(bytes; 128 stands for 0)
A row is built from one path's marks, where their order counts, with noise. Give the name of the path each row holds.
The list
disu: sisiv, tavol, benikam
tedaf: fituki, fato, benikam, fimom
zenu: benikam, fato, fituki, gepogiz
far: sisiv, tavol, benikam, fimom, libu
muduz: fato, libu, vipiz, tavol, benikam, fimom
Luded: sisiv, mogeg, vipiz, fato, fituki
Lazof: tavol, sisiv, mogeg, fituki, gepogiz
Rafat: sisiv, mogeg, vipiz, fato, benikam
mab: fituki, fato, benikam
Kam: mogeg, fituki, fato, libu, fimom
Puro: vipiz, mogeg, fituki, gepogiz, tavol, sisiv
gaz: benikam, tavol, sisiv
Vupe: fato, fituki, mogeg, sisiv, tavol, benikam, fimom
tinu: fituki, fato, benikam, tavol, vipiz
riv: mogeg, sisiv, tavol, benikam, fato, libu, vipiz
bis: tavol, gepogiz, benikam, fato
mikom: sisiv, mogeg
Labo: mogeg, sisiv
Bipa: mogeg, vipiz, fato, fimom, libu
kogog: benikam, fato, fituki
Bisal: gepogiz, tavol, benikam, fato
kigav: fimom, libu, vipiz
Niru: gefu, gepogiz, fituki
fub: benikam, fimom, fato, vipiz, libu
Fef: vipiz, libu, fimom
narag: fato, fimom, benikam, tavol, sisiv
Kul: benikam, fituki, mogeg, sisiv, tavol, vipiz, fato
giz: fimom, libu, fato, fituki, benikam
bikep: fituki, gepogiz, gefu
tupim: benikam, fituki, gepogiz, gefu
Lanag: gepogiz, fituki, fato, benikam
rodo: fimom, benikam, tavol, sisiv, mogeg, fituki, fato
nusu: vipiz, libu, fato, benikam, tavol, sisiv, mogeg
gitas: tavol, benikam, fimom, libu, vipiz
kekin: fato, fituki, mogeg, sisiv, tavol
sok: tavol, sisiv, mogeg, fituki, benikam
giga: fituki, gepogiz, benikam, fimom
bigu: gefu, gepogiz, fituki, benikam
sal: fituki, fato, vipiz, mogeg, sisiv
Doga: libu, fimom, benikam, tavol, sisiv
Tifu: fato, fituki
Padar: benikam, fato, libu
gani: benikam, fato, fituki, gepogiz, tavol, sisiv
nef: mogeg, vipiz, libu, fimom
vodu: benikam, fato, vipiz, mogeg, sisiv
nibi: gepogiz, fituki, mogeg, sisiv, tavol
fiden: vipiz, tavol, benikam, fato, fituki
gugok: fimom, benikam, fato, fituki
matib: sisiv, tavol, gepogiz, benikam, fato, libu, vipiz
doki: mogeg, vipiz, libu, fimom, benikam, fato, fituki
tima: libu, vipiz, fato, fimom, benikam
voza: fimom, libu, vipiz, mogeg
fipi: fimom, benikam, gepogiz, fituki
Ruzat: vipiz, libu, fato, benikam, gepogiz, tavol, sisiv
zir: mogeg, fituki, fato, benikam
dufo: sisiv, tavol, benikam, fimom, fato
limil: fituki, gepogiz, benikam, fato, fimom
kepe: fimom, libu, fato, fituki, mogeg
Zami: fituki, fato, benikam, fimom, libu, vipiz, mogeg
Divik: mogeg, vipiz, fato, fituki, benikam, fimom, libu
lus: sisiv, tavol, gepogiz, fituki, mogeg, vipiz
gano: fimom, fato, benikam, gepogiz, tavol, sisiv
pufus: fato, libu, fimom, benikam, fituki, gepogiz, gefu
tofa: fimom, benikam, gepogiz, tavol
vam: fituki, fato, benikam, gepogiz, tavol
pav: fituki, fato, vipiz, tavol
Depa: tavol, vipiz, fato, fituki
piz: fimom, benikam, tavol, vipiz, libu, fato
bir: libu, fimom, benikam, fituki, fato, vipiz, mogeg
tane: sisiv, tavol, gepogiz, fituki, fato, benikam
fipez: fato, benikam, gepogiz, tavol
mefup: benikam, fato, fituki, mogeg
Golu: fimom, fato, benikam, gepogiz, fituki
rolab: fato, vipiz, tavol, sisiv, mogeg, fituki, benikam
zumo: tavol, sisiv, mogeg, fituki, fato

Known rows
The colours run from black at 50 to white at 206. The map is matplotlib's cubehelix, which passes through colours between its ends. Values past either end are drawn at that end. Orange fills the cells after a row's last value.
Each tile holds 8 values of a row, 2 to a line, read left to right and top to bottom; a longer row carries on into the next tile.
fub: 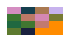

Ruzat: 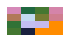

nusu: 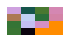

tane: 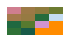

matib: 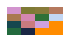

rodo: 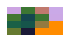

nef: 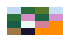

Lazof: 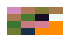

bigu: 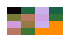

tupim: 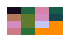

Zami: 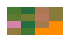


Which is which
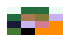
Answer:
voza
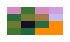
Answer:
narag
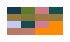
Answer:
vam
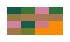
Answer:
gani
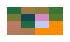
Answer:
giga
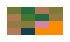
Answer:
Kul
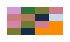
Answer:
Depa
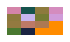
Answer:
muduz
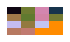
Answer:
bikep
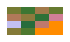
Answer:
pav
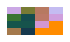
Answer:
tofa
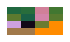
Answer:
tedaf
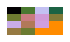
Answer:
Niru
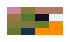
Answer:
zumo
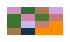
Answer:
doki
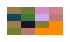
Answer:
Golu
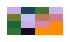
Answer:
tima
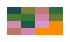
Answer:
limil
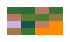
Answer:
tinu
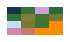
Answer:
zir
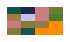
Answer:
Padar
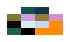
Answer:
Fef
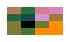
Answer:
gugok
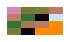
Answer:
sok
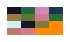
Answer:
mab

